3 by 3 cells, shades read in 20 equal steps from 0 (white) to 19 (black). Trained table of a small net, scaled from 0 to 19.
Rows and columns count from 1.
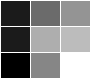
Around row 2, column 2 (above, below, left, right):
11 9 17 5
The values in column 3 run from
0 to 8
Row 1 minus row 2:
0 5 3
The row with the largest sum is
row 1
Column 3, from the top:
8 5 0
